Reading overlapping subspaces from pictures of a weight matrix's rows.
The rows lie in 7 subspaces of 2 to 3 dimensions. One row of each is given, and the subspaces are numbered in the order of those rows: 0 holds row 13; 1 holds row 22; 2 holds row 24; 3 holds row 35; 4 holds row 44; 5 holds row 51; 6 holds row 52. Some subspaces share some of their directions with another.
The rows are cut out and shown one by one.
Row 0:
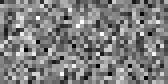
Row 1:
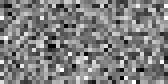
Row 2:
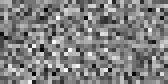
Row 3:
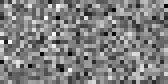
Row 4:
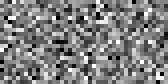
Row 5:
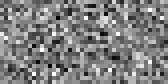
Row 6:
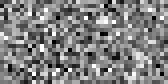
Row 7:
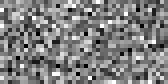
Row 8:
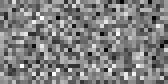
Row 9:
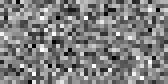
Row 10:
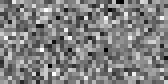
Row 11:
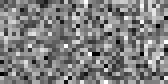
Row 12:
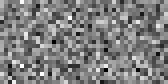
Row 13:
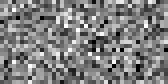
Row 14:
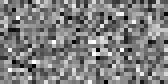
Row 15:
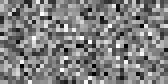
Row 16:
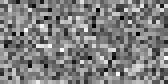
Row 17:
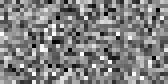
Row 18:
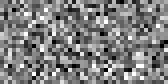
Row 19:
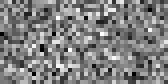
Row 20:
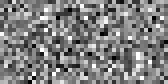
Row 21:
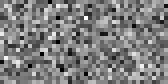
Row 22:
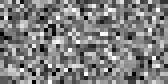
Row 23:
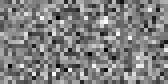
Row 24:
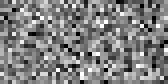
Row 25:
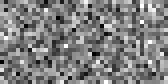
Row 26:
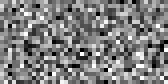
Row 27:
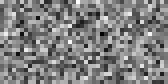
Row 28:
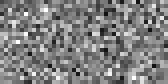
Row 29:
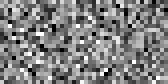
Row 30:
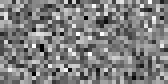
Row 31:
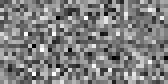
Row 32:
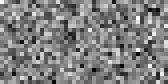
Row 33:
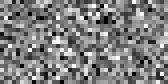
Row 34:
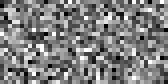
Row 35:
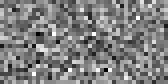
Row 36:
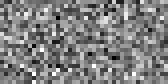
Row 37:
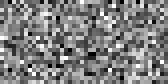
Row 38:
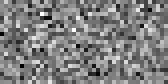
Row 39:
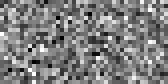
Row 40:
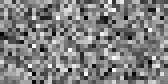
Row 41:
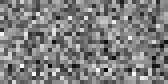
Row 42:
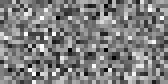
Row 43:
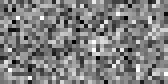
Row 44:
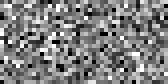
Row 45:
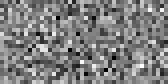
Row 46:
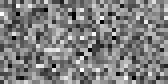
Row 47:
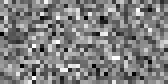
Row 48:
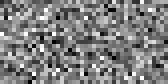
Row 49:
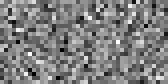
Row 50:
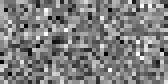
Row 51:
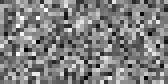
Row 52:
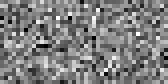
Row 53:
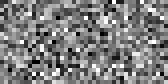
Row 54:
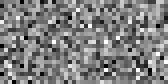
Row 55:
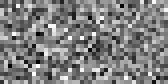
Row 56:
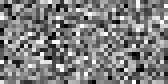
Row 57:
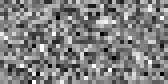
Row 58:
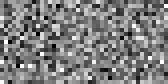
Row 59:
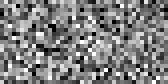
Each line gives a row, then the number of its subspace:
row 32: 1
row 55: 3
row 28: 3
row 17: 1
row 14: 0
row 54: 0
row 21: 4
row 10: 6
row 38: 6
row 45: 6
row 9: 1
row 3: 4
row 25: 2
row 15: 6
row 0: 5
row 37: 6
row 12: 0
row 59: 3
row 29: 3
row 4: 3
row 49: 3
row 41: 0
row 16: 6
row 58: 4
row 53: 1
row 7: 4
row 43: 0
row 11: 2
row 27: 5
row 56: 4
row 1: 4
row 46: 3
